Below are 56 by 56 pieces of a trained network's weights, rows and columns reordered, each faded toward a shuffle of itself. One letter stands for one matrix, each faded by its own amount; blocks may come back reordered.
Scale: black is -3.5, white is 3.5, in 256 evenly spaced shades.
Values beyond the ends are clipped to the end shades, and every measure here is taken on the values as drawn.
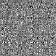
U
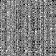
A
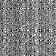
A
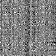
A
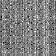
A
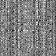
A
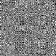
U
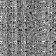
A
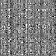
A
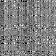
A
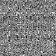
U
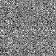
U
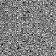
U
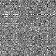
U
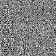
U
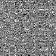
U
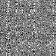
U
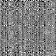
A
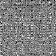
U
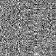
U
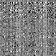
A
